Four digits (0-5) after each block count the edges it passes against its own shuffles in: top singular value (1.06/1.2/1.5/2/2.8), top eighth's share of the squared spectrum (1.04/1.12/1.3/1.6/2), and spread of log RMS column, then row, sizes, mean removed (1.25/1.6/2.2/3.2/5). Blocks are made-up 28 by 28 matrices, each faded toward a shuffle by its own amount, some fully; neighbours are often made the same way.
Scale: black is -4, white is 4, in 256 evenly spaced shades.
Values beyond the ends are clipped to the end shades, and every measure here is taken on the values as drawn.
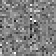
2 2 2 0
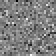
0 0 0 0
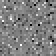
0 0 0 0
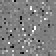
0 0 0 0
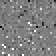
0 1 0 0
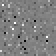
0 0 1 0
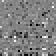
3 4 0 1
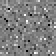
1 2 0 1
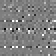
3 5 1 2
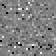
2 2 0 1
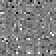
3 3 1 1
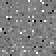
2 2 0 1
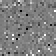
1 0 0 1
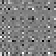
3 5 2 3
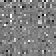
3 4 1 2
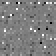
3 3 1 1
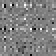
4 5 2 2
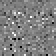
2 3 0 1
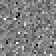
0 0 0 0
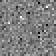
0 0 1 0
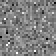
0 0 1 0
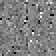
0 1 1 0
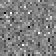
1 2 0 0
